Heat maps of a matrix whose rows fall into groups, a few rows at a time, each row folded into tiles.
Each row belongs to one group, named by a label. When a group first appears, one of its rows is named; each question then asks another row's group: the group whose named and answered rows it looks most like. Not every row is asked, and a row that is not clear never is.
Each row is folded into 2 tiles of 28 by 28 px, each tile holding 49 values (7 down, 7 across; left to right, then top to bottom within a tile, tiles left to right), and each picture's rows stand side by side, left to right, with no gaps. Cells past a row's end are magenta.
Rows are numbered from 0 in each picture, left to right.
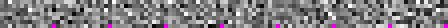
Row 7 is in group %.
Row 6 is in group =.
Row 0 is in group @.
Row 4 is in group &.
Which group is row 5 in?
@
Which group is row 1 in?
@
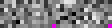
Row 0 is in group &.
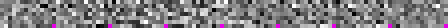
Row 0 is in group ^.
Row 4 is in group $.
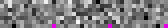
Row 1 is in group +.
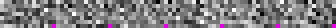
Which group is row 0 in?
%
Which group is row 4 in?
$
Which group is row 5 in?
$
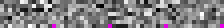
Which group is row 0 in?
@
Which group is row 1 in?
^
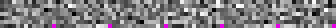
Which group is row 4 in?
=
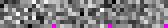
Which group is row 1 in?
%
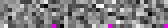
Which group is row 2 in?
$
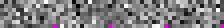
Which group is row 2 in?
=
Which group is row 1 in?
+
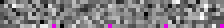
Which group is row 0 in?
=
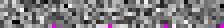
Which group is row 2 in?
%
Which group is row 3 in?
+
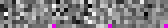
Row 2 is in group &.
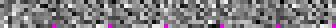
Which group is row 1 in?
=
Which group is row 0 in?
^
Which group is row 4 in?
$
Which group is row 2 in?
=
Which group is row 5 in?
=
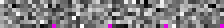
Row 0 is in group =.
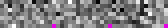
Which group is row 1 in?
+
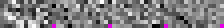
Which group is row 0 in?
+
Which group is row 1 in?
^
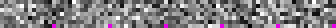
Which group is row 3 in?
=
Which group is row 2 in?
^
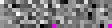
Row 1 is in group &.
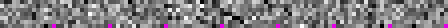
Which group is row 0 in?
&
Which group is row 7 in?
&
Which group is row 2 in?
+
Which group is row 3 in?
$
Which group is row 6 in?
&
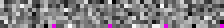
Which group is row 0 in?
&
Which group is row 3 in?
+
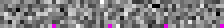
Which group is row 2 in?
^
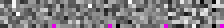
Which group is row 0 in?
&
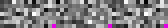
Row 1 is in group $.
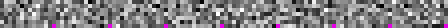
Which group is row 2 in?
^
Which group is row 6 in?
^
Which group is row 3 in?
@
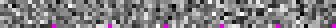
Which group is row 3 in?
$
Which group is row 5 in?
+
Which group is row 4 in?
%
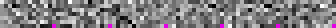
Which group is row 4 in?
^
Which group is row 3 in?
^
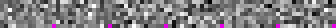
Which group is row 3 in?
+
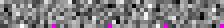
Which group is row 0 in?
&
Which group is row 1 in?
+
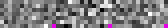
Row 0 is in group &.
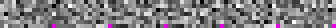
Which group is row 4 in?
=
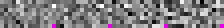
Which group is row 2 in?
=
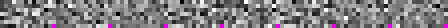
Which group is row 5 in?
%
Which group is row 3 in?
%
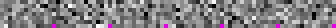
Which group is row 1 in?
=
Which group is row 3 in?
^
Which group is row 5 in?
&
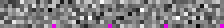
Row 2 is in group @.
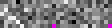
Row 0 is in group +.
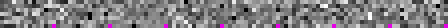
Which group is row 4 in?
@
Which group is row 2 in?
&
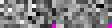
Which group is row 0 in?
$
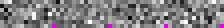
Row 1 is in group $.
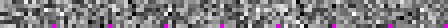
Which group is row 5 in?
+
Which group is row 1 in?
$
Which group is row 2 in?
+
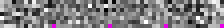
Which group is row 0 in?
%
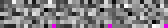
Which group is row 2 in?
=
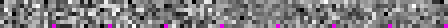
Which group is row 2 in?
+
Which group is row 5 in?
@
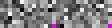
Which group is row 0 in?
@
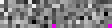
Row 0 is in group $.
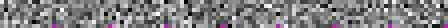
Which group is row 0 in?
$
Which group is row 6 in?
@
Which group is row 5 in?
^
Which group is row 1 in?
&
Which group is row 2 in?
$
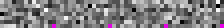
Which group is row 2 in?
@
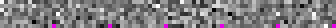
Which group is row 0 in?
$
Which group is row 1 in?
&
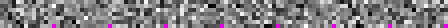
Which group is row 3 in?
^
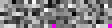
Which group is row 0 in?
%
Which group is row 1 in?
=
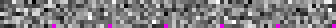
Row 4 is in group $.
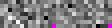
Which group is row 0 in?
+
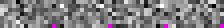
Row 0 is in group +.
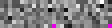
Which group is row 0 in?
@
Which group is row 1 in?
^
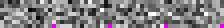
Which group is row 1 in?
%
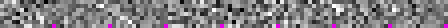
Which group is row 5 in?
$
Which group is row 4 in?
$
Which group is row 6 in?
+
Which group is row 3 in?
%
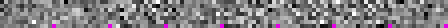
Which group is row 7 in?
&
